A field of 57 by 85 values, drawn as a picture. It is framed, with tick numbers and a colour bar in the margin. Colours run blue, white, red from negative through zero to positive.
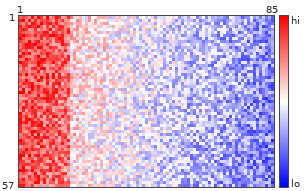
Values rise toward the left. No regular stripes run through it. The left part is higher, up to a seam about 20% of the way across. On average the colour sits 50% of the way up the scale.
